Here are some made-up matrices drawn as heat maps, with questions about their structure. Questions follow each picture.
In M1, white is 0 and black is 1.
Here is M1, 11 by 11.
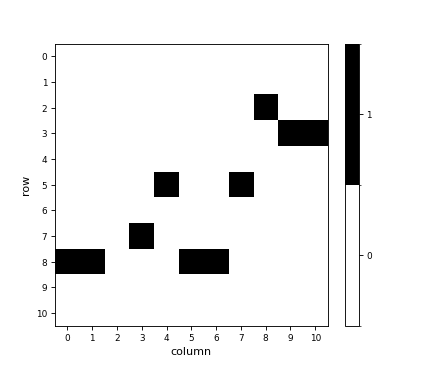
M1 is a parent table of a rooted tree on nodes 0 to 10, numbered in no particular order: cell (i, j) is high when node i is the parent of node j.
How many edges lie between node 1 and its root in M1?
2
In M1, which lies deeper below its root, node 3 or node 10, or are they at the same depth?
node 10
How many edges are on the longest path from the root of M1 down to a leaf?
5
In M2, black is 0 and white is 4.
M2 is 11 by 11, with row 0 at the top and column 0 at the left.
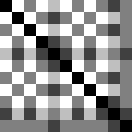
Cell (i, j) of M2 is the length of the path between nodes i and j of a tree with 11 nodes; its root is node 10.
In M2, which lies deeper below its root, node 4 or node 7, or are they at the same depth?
node 7
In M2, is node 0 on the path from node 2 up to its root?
no
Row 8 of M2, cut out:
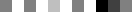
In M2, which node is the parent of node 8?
9
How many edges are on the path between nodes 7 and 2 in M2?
4
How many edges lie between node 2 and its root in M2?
2
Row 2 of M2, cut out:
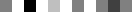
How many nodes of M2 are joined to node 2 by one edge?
1
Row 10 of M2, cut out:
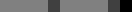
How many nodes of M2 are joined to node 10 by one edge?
2
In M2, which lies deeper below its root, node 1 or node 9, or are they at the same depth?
node 1
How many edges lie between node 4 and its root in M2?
1
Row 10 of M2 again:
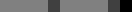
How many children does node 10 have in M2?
2
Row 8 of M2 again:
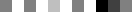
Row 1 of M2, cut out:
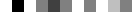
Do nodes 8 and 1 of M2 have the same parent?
no
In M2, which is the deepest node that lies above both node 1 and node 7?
4
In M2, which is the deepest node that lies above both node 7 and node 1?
4
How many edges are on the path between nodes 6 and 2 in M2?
2
